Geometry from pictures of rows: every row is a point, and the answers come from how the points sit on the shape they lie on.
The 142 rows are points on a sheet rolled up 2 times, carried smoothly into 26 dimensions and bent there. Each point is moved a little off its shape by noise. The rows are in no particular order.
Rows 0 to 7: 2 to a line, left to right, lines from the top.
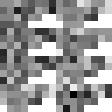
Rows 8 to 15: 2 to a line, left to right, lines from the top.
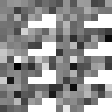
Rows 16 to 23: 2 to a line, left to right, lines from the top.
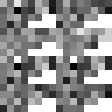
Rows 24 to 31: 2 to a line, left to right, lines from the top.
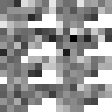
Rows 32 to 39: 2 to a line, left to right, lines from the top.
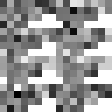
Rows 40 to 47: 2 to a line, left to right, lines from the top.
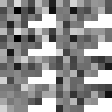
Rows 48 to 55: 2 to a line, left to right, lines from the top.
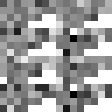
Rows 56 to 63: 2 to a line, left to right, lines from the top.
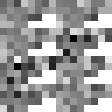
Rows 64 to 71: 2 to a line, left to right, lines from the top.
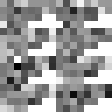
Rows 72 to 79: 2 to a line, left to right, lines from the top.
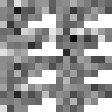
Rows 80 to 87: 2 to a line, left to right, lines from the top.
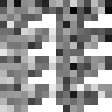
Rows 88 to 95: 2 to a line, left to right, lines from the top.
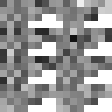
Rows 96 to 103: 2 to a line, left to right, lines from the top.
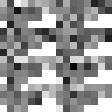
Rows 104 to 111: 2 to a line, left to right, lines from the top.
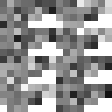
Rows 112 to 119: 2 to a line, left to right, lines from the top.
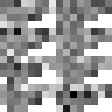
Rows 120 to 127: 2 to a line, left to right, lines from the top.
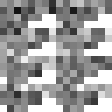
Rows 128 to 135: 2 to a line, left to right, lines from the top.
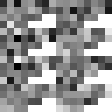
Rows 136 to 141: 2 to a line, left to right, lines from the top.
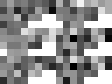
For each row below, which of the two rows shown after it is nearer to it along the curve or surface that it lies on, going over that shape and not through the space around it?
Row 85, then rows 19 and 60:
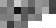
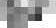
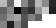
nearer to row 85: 19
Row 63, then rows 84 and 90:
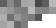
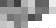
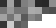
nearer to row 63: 90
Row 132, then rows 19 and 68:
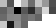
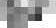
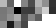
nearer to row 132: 68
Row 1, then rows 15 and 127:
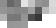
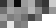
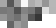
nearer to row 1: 127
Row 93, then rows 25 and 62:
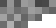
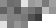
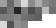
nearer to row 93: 25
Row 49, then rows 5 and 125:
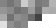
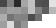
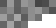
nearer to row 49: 125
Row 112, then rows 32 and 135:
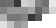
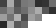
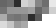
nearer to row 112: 135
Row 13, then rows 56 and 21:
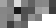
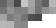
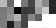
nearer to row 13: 56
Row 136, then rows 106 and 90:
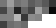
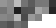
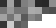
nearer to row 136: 106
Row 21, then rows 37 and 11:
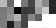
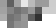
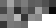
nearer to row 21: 37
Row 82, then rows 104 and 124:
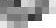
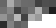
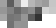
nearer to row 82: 124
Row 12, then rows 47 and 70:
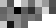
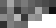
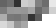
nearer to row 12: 70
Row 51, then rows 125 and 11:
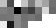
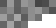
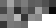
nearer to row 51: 11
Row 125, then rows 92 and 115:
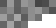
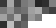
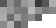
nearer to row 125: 115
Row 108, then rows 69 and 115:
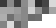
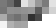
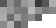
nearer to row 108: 69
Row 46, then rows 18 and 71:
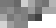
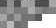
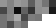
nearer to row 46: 18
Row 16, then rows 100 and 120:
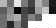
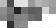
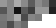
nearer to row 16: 100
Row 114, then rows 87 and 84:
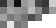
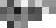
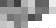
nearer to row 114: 84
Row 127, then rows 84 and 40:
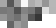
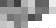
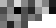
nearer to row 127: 84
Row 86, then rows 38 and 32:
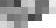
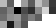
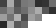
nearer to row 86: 32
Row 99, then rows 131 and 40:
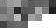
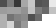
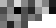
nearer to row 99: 131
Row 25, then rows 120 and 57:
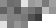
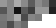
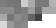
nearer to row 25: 57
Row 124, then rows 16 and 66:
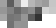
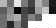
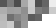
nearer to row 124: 66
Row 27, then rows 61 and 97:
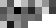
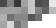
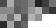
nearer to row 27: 61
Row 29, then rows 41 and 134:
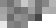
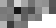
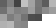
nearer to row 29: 134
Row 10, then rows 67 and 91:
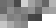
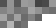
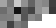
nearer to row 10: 67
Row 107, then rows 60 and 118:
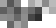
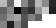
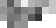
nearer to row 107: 118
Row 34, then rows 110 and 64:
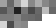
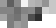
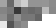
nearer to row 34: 64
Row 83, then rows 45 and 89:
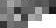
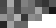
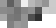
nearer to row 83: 45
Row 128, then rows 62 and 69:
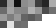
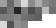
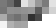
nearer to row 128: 69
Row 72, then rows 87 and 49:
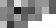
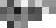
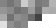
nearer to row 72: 49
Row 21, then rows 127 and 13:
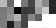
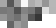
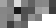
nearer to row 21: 127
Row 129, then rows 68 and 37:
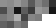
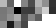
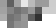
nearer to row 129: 37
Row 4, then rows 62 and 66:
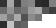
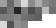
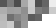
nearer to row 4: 66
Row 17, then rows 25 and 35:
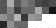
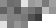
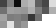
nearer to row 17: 35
